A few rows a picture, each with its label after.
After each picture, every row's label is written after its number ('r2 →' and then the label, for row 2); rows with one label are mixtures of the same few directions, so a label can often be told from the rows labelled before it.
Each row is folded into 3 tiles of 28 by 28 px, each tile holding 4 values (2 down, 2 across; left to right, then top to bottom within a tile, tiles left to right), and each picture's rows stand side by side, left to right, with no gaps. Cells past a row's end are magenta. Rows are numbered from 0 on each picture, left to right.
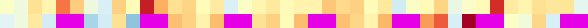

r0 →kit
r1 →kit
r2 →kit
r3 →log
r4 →kit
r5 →log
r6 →log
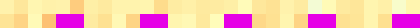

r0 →log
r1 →log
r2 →log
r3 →kit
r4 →kit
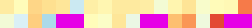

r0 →log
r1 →log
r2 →log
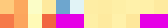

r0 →kit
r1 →log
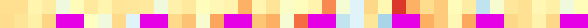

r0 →kit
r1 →log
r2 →log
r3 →log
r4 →kit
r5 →kit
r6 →kit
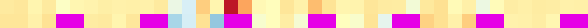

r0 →kit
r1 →log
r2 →kit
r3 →kit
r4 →log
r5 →kit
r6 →log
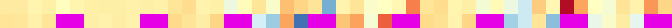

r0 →kit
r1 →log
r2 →kit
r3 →log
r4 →log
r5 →kit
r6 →kit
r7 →kit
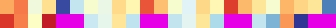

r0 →kit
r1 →kit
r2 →kit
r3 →log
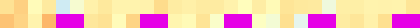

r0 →kit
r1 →log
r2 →log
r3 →log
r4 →log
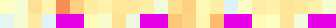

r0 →kit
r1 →log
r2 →kit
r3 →log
